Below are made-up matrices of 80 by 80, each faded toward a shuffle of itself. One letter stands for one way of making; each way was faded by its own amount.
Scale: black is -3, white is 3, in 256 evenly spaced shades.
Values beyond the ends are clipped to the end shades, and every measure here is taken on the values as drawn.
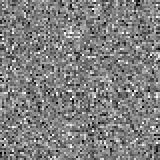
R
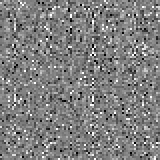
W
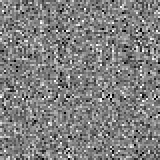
R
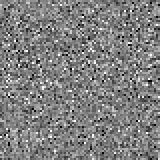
R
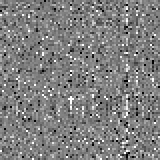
W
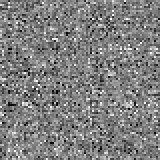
R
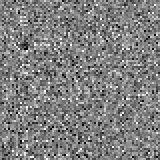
R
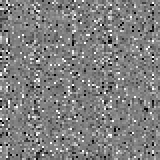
W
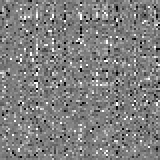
W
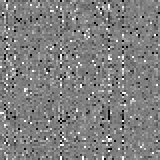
W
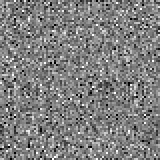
R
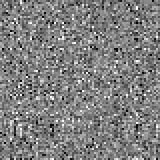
R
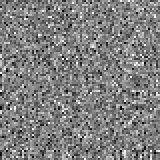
R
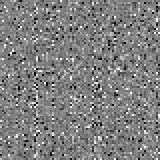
W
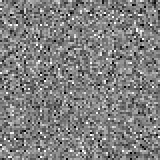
R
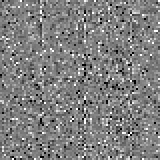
W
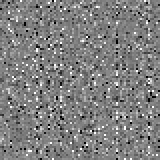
W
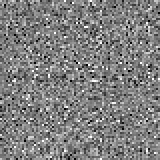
R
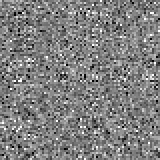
R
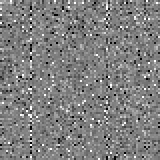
W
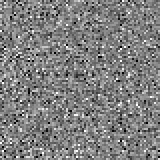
R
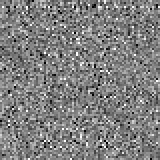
R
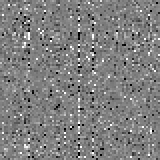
W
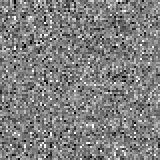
R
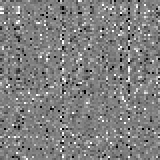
W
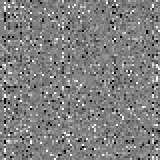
W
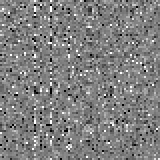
W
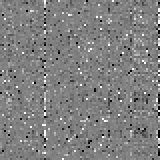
W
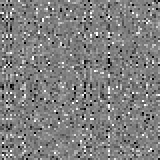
W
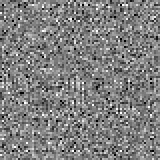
R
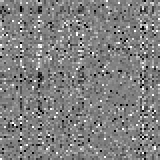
W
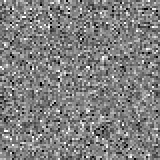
R
